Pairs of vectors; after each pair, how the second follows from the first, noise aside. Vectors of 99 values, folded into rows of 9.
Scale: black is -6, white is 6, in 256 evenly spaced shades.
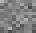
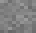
shrunk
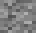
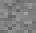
shrunk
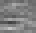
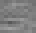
shrunk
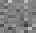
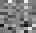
scaled up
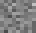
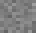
shrunk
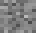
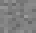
shrunk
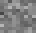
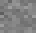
shrunk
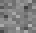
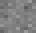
shrunk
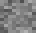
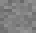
shrunk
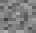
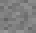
shrunk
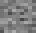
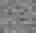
shrunk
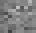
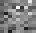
scaled up
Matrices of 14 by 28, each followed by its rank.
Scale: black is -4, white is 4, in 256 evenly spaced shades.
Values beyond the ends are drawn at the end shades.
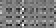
two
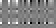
one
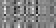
two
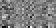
three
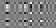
one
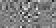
three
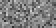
full rank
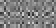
two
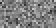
full rank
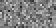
full rank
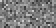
full rank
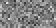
full rank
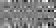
two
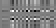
one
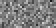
full rank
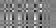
one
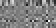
three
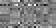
three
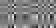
one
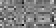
three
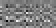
two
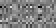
three
